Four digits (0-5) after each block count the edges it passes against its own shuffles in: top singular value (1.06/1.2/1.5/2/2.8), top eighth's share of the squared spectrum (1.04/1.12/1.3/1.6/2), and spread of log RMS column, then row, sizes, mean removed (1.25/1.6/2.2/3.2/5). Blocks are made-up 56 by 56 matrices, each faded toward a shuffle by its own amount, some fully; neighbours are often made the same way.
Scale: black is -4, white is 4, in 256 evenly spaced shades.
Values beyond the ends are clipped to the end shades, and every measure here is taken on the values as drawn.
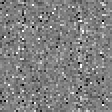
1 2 2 0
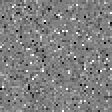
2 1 0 0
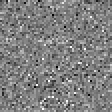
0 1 0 0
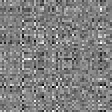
4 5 3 3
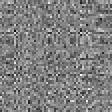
4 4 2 3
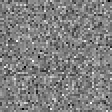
2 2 0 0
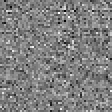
3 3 1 1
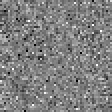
3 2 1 1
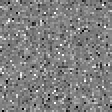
1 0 0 0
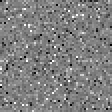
0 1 0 0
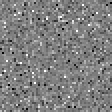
0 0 0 0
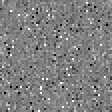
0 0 0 0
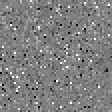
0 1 0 0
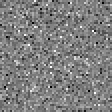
0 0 0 0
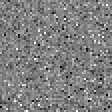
0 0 0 0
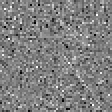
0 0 0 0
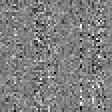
2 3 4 0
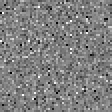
0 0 0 0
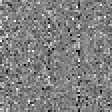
2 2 2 0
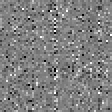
3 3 2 1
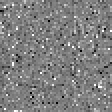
1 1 1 0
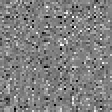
4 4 2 2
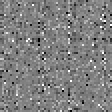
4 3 2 1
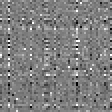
4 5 3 2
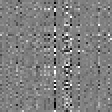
4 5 3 2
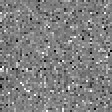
3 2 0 1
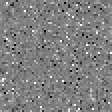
2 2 0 0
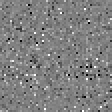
1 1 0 1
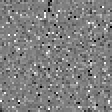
1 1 1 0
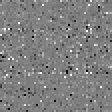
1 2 1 2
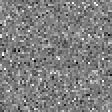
2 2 0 0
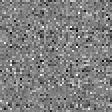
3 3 1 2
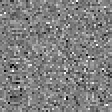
3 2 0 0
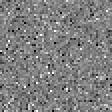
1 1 0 0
